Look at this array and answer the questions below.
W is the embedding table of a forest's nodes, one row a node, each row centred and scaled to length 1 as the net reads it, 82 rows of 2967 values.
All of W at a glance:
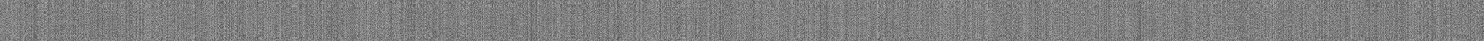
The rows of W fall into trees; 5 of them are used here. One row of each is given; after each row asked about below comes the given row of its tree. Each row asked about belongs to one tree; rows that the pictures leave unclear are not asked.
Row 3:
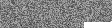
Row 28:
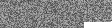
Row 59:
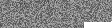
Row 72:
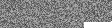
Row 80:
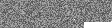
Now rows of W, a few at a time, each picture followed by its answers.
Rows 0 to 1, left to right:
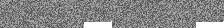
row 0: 80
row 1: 59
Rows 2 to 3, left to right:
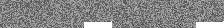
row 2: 59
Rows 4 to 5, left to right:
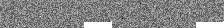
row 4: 3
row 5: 28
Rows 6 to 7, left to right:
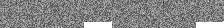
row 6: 28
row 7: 28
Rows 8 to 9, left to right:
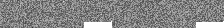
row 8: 80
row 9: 59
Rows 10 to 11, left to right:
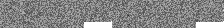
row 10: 80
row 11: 80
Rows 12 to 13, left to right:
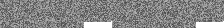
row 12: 80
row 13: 80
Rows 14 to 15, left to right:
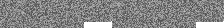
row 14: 80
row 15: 3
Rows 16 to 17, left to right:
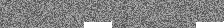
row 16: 59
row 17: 3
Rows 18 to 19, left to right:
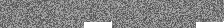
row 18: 59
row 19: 3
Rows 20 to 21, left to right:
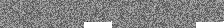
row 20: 80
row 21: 28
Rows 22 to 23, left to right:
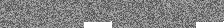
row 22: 72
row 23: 59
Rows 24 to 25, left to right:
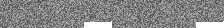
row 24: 59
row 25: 59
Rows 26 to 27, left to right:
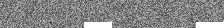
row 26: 80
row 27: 72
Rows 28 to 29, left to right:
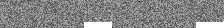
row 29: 3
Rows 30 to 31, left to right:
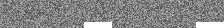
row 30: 80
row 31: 3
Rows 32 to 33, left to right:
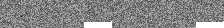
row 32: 72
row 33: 59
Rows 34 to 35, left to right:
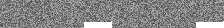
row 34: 59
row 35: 28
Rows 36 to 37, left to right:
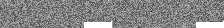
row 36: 3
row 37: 72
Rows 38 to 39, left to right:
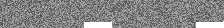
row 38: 59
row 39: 72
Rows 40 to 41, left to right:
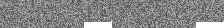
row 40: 3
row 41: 59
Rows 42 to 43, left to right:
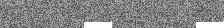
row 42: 3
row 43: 80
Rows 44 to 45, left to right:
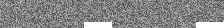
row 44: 3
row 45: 72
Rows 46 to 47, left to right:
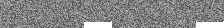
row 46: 3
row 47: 59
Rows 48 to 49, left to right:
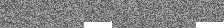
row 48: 72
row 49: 3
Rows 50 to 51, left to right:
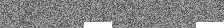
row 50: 80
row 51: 72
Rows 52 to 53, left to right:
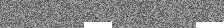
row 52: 59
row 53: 59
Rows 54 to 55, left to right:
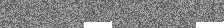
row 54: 72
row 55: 28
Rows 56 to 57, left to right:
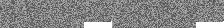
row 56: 3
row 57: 28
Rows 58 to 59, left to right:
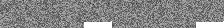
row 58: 72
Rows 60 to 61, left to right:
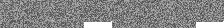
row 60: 80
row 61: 59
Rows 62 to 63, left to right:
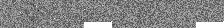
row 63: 59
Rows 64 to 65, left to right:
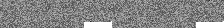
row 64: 3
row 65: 72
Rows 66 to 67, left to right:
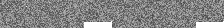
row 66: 72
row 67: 59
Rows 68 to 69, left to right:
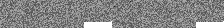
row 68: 80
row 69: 72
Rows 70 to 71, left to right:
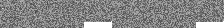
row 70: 3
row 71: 3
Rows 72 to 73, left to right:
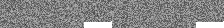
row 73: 3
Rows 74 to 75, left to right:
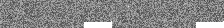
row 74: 80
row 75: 80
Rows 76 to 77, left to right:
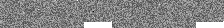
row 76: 80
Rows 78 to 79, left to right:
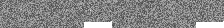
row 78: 28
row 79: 59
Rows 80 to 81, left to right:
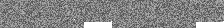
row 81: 28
